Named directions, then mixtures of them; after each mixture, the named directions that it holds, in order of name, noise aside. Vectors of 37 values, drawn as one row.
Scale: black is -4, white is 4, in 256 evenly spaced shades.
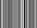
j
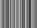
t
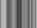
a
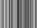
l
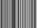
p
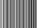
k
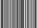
j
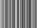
l, p, t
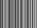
a, k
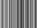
j, l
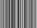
j, l, p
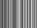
k, l, t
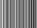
k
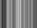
a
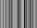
j, l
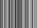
a, k, t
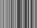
k, l, t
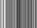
a, k, l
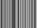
p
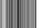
a, l, p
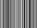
j, t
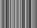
t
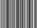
a, p, t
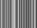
p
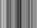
a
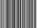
a, p, t
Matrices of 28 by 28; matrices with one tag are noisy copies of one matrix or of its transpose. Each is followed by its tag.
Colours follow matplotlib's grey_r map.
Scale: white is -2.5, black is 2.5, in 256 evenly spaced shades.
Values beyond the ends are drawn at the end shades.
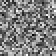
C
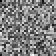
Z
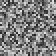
C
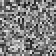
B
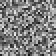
C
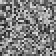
B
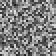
C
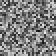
C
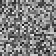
Z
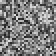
B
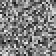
C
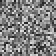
Z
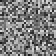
Z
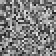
B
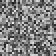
Z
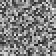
C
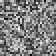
B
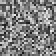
B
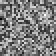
B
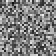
Z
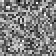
B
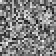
B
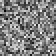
B
